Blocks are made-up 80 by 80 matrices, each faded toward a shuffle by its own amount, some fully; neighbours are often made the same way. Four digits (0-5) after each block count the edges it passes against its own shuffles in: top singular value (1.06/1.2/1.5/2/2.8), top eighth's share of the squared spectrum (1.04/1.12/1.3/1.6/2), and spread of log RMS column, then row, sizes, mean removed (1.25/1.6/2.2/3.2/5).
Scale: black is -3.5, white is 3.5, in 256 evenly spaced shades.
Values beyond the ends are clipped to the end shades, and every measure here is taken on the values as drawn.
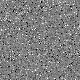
0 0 0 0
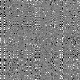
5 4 3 2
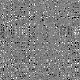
4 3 3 2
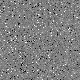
1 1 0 0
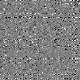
4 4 2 3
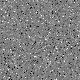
0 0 0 0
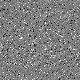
2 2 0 1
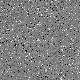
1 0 0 0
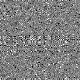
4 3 1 2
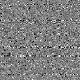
4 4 1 3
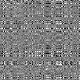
5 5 3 4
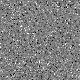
2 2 0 0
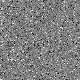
3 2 0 0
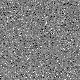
0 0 0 0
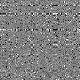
4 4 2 2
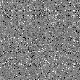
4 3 1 1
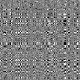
5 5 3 4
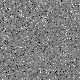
2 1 0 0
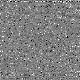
3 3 0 1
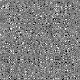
4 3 2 2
